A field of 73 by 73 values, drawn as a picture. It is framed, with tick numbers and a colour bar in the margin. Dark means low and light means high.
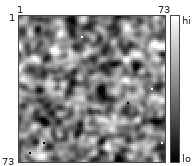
The histogram is bell-shaped. The field is mottled with small blotches. Six lone cells stand out: three far higher and three far lower than their neighbours. On average the colour sits 50% of the way up the scale. There is no seam. There is no overall slope. Neither half mirrors the other.
